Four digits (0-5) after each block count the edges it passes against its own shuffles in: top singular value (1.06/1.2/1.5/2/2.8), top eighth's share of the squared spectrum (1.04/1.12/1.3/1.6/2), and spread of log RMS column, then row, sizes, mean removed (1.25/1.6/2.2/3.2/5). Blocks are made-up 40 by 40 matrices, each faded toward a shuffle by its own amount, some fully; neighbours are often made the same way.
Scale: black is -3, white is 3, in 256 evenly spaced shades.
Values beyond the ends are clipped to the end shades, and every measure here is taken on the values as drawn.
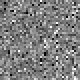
1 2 2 0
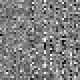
1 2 3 0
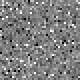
0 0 0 0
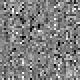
1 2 3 0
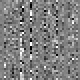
2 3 4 0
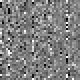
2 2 3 0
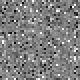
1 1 1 0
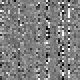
2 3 3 0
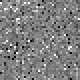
1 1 1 0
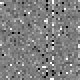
2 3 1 0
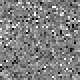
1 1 0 0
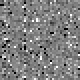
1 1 1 0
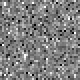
0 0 0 0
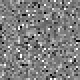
0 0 1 0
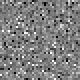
0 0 0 0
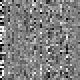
2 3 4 0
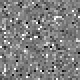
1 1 0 0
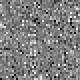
1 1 1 0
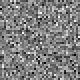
0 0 0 0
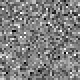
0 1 0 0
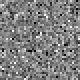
0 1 0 1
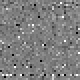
3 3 0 1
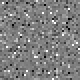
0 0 0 0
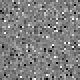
1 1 0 0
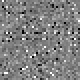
2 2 0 0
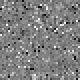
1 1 0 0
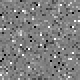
0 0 0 0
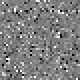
2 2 0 1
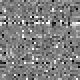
3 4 1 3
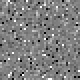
0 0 0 0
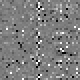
3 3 2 0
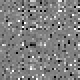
3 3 2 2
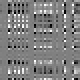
5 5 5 4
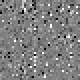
3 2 1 1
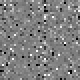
2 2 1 0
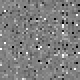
2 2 1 1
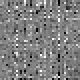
3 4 3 2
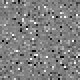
2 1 0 0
